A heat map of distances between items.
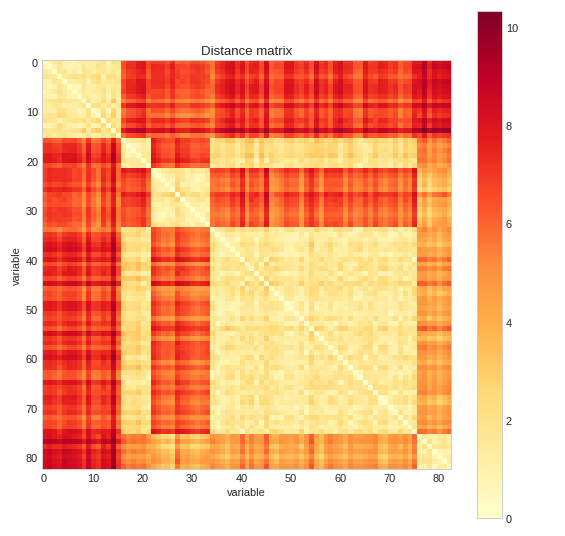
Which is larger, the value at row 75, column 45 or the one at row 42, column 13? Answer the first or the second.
the second
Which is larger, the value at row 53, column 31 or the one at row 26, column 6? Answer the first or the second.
the second
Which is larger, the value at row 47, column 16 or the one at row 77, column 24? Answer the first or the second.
the second
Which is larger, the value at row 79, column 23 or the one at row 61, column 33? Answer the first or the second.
the second
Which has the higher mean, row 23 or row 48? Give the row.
23
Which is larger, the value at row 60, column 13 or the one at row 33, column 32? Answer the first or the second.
the first
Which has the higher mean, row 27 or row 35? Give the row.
27
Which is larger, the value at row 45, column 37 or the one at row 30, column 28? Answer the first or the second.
the first
